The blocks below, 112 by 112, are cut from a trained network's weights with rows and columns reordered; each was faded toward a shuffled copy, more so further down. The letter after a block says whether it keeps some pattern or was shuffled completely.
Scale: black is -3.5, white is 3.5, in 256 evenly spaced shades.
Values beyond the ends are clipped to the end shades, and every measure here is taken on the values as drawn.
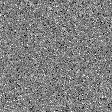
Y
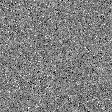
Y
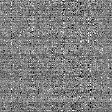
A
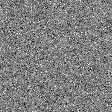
Y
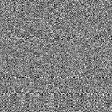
A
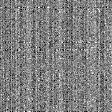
A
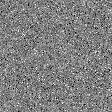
Y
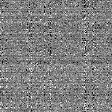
A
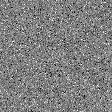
Y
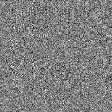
A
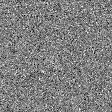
Y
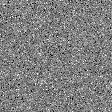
Y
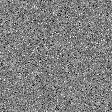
Y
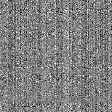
A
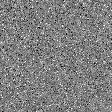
Y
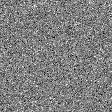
Y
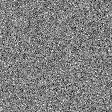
Y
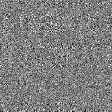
A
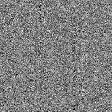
A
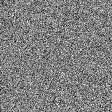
Y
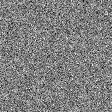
Y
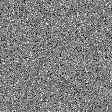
Y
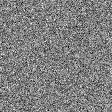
Y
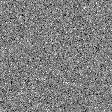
Y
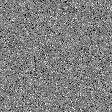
Y
